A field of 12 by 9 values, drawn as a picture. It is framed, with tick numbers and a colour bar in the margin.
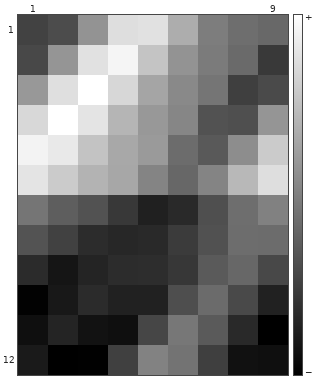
Roughest part: top left. Seam: horizontal, 50% of the way down, the top part higher. Ninth with the lowest average: bottom left. Average level on the scale: 40%. Calmest part: bottom left.
